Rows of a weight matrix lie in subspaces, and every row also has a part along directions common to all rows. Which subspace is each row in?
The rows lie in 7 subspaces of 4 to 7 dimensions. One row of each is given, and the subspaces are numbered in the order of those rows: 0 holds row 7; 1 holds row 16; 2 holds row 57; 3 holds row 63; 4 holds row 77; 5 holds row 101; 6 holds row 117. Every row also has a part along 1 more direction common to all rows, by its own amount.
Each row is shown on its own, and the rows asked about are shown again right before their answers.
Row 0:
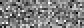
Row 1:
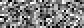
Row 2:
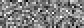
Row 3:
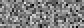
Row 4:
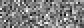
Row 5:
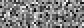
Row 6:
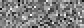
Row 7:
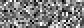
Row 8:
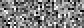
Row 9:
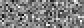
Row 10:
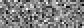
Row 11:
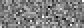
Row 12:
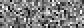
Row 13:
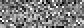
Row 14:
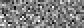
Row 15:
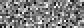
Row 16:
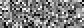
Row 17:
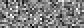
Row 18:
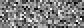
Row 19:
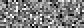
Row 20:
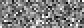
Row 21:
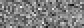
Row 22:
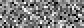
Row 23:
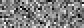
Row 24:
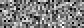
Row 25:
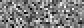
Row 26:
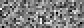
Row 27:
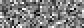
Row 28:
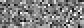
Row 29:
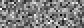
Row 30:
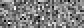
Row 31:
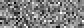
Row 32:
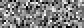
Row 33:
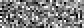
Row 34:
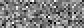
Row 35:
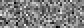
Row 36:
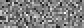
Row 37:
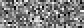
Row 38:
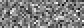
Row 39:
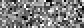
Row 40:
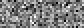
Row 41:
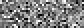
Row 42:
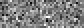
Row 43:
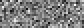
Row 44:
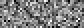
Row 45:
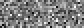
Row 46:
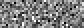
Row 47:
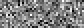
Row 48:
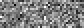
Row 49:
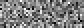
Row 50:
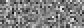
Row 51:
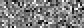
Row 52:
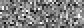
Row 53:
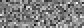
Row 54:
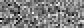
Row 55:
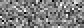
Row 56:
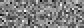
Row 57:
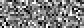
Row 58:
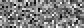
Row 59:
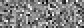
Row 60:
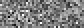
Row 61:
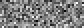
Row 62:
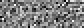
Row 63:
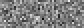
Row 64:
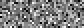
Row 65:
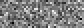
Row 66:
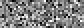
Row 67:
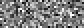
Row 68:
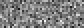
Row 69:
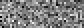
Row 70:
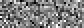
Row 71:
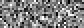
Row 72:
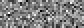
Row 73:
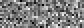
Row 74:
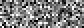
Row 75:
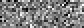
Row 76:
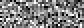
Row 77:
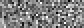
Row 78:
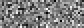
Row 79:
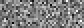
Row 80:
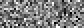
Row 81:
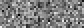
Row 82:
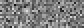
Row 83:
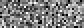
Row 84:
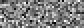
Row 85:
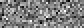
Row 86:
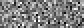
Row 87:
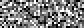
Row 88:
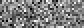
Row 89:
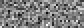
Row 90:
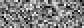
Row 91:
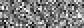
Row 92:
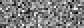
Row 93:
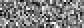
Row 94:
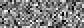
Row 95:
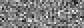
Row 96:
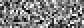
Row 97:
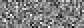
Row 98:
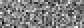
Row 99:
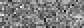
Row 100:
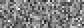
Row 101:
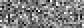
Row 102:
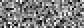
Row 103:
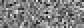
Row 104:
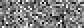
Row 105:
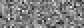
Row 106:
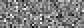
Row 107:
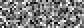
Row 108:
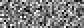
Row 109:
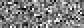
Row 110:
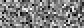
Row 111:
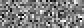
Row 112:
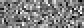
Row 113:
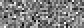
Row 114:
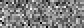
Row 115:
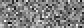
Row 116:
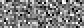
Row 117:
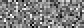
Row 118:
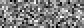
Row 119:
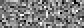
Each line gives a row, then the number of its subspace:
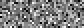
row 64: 1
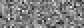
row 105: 3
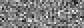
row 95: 2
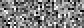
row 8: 3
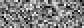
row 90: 0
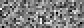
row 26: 6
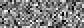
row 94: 0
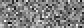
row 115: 3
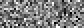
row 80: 3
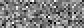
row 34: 2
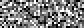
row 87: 5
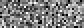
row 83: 4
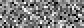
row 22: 0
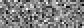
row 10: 0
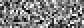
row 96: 0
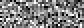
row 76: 5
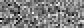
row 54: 5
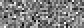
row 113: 4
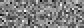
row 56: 2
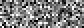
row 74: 2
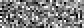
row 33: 5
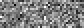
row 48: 0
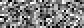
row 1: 1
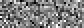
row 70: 5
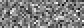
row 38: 0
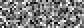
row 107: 6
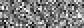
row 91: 1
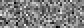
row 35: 5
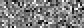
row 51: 6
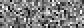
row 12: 3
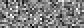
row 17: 6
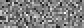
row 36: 5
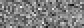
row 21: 1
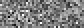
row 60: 1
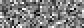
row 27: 3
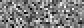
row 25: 2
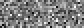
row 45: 4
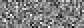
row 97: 6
